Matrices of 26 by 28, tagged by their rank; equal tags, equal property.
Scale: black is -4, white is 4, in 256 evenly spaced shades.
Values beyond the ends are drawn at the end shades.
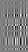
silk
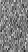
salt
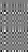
silk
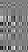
silk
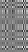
silk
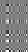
silk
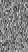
salt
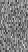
salt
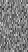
salt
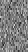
salt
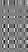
silk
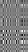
silk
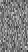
salt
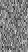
salt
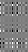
silk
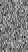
salt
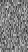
salt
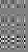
silk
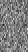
salt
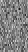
salt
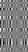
silk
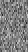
salt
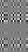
silk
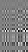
silk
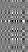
silk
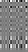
silk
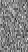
salt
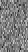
salt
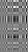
silk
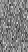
salt
